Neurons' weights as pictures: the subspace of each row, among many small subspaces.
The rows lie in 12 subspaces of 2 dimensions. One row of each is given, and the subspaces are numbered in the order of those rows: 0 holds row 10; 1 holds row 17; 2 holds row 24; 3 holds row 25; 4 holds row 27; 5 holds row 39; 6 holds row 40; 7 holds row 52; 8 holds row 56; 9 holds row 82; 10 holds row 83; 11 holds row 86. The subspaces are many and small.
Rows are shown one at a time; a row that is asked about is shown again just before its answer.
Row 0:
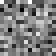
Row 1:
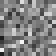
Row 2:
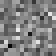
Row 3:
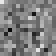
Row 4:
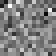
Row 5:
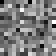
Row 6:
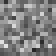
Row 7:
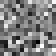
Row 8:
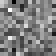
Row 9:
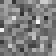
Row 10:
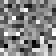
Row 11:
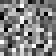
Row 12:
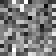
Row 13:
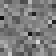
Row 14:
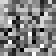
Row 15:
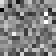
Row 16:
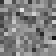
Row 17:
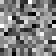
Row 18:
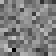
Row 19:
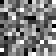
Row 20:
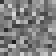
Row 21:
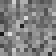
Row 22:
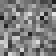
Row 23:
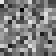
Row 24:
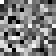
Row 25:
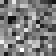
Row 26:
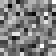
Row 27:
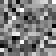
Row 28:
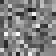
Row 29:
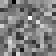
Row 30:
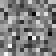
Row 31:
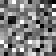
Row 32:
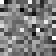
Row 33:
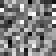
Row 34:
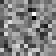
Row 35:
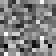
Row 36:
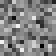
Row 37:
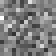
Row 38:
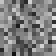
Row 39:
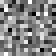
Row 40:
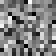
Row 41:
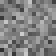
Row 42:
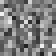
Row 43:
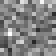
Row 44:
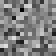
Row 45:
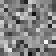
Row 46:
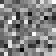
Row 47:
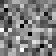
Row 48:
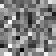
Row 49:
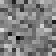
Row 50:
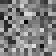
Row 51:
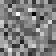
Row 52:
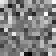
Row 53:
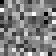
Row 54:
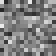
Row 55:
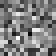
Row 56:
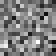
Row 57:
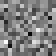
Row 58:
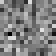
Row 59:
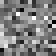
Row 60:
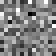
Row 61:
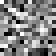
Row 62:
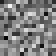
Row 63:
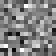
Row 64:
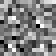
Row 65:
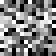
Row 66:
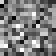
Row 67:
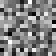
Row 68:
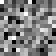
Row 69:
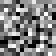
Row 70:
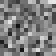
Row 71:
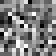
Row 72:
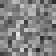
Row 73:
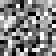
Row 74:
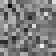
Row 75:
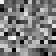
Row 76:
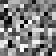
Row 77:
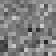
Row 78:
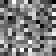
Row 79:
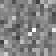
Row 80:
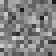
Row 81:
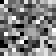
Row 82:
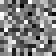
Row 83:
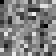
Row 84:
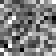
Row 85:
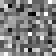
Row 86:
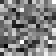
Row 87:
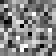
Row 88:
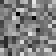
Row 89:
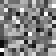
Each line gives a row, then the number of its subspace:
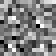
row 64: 2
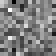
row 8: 3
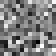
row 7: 8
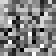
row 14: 10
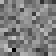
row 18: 2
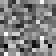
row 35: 0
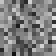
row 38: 1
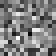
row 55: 10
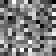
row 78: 3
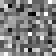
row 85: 5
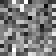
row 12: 3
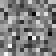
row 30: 5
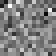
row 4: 7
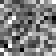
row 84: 11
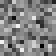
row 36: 2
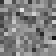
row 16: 7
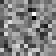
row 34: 10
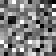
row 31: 3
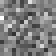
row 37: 9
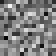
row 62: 4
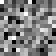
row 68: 2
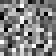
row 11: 9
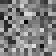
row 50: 9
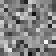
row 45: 6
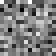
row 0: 5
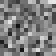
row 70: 11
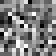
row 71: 6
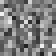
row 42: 6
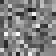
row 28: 10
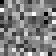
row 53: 7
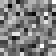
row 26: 4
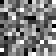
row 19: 4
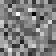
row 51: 10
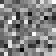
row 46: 11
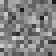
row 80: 4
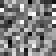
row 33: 11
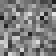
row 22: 8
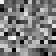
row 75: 2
